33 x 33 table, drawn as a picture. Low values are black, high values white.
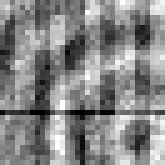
Upright stripes repeat 5 times across the table. Streaks run downward. Overall the values sit about 50% of the way up the scale. Concentric rings centre on the bottom right. Row 23 stands out from the rest.
